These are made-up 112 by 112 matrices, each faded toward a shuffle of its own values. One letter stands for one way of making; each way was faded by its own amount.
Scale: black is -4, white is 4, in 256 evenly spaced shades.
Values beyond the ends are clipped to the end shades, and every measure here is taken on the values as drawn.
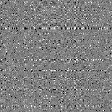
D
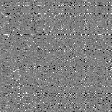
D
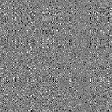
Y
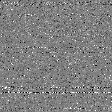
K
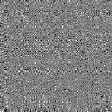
Y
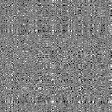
Y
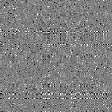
D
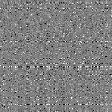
D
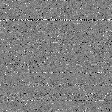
K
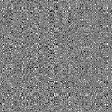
Y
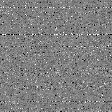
K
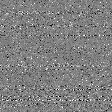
K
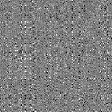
Y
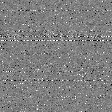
K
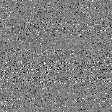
K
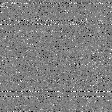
K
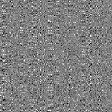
Y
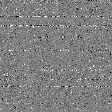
K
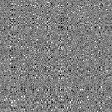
Y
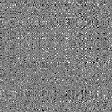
Y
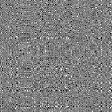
Y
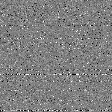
K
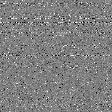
K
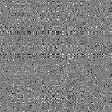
D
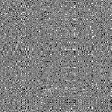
Y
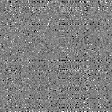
D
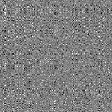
Y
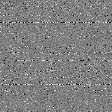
K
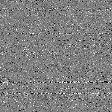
K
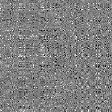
Y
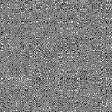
Y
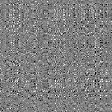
Y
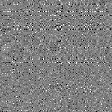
D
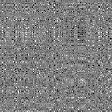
Y
